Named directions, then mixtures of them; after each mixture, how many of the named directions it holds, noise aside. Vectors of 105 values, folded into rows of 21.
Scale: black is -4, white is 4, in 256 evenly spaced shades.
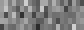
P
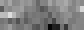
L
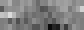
one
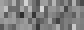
one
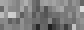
two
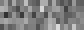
two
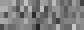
one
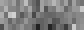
two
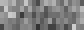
two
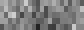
two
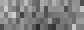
two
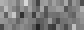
two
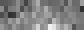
two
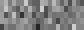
one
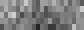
two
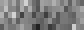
two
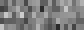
two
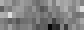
one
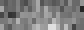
two
